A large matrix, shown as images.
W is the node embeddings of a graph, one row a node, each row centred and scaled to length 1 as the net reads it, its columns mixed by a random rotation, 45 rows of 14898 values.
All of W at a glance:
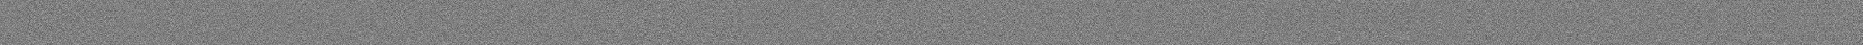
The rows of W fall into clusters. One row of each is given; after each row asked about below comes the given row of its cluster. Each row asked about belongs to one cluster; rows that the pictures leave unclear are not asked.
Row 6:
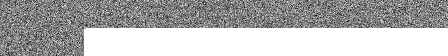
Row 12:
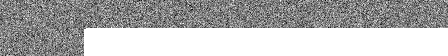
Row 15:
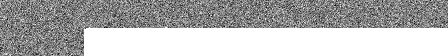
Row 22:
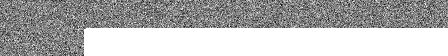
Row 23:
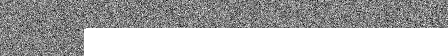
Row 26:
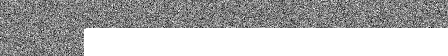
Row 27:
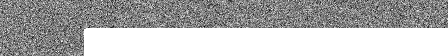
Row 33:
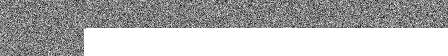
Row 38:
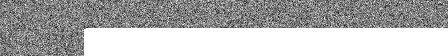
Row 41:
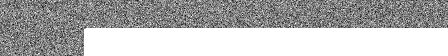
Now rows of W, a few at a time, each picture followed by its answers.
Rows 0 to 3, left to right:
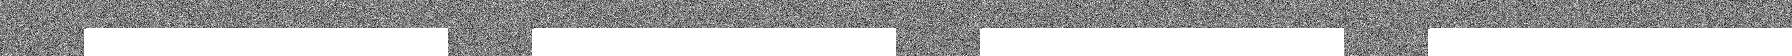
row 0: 15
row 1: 38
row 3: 12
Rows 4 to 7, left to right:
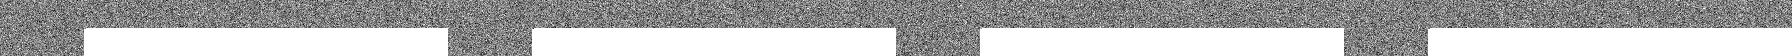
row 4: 23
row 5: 15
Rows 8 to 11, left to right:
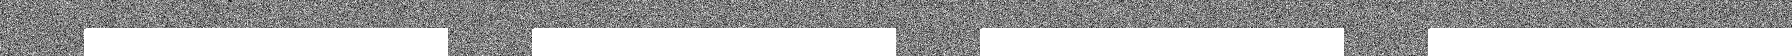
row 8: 27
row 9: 22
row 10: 41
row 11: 41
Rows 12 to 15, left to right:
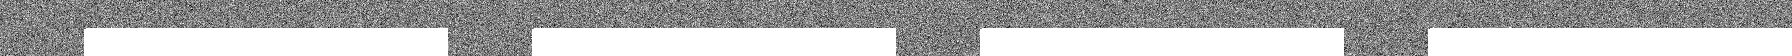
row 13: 26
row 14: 27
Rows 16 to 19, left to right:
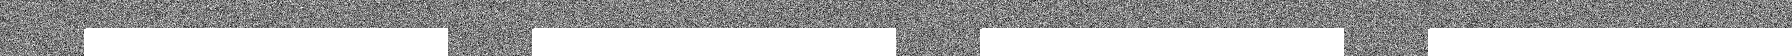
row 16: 22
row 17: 41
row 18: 12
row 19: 33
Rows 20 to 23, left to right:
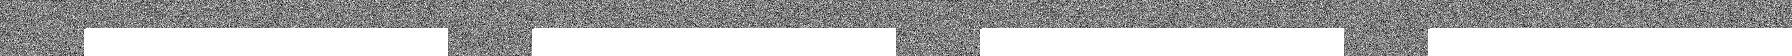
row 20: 22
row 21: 41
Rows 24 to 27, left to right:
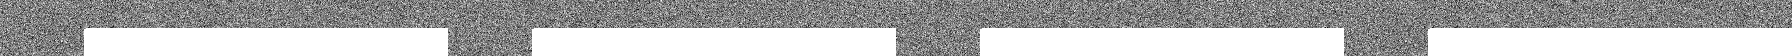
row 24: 27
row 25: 33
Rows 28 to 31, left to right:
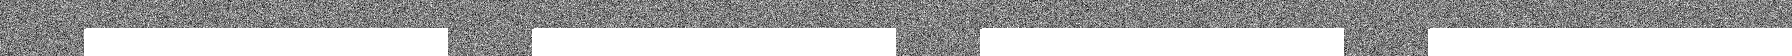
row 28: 6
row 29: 22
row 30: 12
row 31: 15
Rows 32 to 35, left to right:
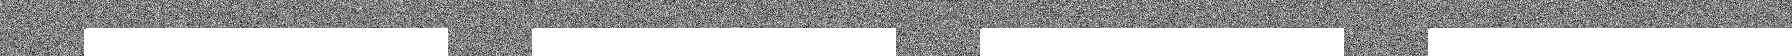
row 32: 15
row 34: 22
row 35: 38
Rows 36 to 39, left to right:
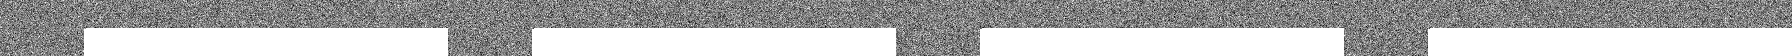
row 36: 38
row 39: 15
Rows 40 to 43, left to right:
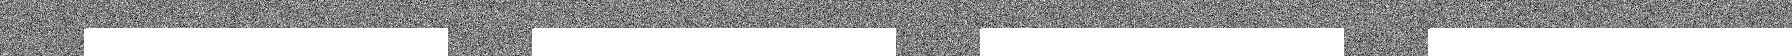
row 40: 23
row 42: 6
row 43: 12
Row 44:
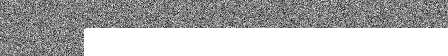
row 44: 26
